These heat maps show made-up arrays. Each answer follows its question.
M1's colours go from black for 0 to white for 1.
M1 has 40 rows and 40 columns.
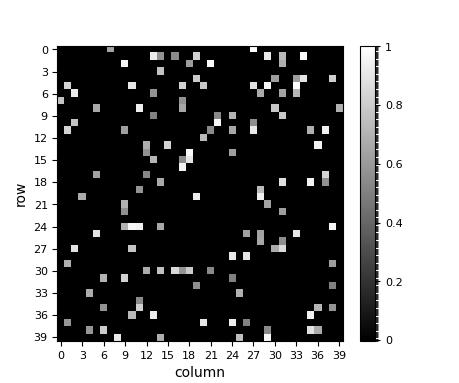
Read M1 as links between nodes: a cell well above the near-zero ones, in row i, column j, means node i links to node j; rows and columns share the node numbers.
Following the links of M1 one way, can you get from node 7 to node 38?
yes
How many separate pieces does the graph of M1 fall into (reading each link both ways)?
2
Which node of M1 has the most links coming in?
node 31
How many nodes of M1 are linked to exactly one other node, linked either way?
0
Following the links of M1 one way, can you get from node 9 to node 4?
yes
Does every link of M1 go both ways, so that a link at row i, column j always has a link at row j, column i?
no
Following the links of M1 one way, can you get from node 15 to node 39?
no
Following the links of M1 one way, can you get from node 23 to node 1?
no
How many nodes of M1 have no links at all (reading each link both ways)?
1
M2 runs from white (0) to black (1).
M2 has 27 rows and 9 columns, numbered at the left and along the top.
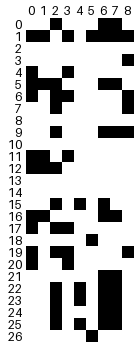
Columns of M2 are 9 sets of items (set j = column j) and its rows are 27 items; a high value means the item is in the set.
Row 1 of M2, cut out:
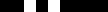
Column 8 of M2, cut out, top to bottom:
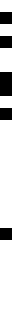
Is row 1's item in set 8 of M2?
yes
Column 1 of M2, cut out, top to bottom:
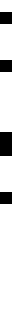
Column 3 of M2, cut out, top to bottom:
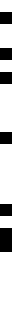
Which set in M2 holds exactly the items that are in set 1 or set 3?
0
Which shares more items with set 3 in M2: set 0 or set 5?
set 0
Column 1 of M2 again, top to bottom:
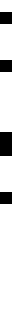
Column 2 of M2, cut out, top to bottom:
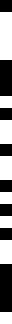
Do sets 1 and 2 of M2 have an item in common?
yes
